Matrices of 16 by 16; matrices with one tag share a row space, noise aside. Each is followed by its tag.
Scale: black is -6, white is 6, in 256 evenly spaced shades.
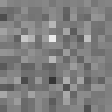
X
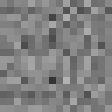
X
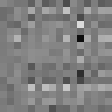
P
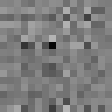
X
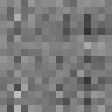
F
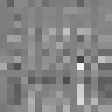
P
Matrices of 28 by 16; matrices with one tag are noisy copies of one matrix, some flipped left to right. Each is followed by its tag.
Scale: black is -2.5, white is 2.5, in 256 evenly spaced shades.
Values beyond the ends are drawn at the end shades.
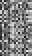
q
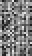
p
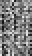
p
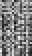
p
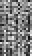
p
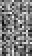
p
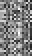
q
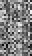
q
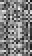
q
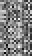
q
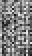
p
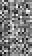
q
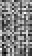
p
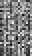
p
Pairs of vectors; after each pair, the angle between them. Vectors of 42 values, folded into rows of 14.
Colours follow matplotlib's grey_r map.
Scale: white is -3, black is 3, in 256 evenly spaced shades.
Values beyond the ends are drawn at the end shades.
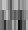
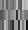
orthogonal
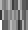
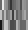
partly opposed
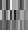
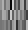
partly opposed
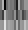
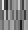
partly aligned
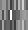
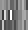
nearly parallel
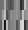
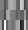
nearly opposite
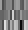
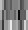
partly aligned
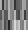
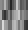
orthogonal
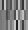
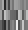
partly opposed
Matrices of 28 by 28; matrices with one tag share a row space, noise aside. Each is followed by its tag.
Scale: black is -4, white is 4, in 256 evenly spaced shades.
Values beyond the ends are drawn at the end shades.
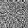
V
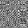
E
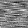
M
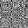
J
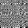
J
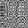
V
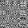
E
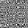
V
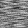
M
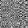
J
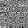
V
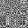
E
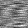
M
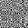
J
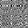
J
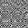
J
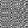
J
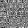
V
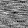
M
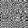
J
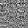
V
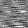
M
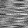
M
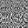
J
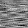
M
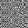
J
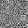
E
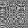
V
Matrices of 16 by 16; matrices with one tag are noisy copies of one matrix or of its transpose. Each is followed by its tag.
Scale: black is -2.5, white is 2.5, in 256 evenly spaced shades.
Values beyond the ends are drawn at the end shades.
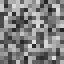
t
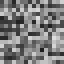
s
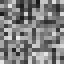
s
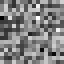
s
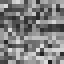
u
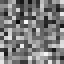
s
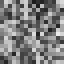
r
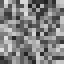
r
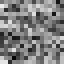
r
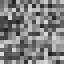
s
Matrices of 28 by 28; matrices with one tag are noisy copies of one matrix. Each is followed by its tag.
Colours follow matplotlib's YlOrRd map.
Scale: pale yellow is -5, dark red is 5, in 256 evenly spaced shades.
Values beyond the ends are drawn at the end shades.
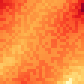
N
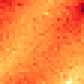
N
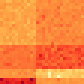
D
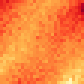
N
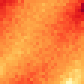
N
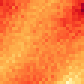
N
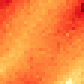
N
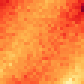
N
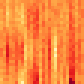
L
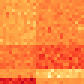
D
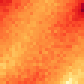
N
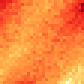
N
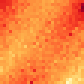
N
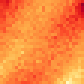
N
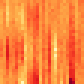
L
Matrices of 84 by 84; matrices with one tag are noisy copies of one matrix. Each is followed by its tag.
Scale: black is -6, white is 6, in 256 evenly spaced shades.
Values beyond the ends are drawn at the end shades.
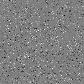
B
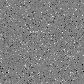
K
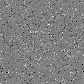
K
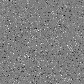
B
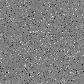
K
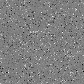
K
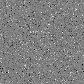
K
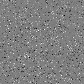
B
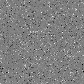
K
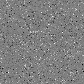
K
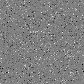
K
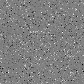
K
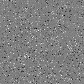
B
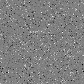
K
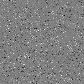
B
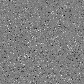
B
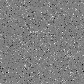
K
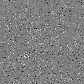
B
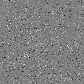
B
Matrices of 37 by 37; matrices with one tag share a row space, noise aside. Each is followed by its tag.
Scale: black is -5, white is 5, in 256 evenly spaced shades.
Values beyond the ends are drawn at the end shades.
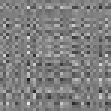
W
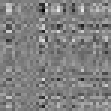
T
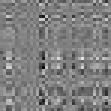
T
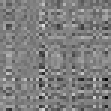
T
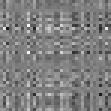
W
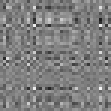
W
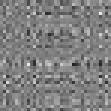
W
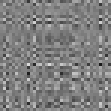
W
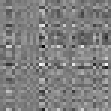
T
